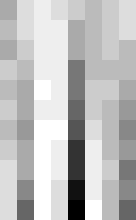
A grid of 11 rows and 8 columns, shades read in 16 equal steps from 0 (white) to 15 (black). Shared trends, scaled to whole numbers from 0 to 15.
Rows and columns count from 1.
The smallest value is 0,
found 8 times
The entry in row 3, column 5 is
5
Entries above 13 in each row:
0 0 0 0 0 0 0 0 0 1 1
